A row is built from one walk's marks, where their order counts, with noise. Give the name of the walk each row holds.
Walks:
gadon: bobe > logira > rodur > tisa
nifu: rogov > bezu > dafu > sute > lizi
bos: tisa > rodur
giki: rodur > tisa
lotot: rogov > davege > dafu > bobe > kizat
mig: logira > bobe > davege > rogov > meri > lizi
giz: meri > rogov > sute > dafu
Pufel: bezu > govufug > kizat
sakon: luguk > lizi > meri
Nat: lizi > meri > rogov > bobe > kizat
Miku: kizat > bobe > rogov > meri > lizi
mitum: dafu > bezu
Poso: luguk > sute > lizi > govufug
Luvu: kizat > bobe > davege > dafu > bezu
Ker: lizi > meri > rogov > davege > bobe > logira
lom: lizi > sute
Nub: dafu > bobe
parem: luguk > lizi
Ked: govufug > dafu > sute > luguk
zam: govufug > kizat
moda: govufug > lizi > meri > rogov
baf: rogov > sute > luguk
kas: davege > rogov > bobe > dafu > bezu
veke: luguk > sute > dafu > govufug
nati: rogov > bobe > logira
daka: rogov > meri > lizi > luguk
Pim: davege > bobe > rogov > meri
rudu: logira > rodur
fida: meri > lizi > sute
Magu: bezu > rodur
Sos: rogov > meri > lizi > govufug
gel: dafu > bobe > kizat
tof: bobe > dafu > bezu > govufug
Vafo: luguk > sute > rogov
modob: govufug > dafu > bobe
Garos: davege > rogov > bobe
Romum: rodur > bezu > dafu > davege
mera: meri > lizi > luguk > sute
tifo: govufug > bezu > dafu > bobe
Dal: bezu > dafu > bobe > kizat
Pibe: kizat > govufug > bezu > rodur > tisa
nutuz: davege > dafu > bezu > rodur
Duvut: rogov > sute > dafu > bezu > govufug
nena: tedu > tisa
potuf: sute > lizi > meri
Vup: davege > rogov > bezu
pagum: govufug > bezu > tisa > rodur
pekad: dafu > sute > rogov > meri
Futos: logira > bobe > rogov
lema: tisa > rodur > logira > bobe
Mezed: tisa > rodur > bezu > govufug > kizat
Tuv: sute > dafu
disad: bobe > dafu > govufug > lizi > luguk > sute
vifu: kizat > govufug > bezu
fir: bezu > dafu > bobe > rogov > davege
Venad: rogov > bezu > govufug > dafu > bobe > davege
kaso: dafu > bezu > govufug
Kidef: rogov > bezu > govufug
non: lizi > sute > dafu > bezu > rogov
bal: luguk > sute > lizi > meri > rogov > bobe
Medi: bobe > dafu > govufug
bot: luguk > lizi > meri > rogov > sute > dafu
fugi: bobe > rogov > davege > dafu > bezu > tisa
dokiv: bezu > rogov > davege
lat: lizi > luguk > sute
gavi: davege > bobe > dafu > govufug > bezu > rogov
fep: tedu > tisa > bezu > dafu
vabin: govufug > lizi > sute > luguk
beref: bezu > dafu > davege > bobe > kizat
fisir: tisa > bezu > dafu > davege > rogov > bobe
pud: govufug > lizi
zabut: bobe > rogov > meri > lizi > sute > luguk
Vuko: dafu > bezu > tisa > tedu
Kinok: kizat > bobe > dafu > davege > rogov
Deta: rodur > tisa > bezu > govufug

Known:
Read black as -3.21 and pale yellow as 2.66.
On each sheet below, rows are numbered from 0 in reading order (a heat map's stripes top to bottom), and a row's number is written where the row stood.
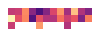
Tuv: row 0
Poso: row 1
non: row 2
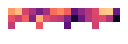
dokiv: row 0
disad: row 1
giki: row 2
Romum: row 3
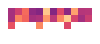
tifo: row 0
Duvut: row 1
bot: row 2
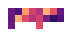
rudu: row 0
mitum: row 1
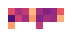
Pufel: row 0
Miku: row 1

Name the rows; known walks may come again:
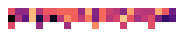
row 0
Mezed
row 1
Magu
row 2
Vafo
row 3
tof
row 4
bot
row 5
mitum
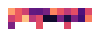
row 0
fisir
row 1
parem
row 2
Deta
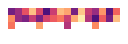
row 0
vabin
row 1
zam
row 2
lotot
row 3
Kidef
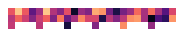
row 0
kas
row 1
non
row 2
gadon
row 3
fugi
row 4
Medi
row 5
Pibe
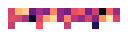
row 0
Romum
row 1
modob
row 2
nifu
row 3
lema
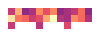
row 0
giz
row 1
Kinok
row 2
tifo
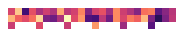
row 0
pekad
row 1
mera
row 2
Tuv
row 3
vifu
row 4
bal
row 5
giki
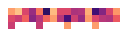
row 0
dokiv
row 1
gel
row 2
Pufel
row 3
Poso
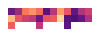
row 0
disad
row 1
Nat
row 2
bos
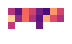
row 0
lom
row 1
rudu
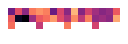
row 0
sakon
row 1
Pim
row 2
Duvut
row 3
Miku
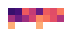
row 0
pud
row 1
veke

